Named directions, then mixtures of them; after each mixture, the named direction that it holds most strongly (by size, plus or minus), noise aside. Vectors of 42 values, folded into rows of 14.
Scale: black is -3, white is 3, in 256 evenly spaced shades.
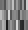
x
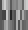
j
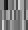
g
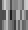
j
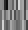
g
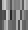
j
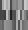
j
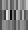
j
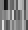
g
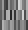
g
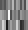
x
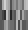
j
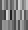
j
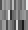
x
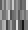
x
